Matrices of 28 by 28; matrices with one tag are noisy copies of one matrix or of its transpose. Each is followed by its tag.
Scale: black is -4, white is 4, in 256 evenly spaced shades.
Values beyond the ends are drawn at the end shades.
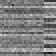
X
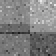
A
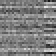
X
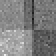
A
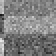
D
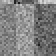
D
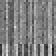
X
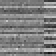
X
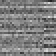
X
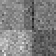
A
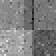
A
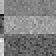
D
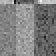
D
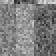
D
